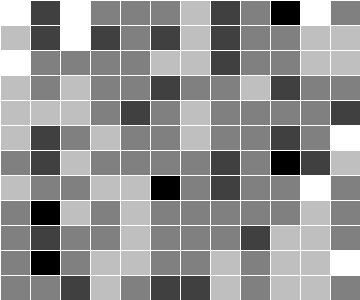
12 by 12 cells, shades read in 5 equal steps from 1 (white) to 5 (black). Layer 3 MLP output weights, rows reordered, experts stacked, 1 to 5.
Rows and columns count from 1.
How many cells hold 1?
8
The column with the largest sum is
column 2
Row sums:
33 34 31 35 34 33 39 34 35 35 31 35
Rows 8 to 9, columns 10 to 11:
3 1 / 3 2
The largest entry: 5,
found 5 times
